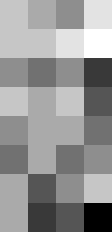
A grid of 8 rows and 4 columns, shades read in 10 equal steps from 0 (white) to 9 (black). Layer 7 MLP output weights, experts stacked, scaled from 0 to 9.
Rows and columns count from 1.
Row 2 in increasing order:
0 1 2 2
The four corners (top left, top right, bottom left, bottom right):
2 1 3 9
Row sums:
10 5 20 13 15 17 15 25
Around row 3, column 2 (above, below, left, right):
2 3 4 4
